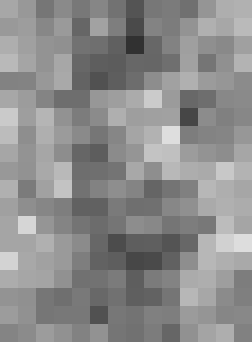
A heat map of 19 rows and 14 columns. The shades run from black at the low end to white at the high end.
Stripes: none. Histogram: bell-shaped. Slope: none.
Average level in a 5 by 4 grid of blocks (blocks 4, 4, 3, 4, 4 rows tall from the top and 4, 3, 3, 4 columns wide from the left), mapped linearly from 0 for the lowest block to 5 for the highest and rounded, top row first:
4 1 0 4
4 2 5 2
5 1 4 5
5 0 0 5
3 1 1 4
